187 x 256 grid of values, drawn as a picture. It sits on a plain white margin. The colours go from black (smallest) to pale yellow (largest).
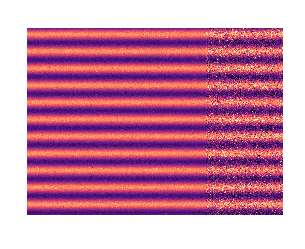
Horizontal stripes repeat 11 times down the table. The left part is calmer, up to a seam about 70% of the way across. Overall the values sit about 50% of the way up the scale. No overall slope runs across the table.
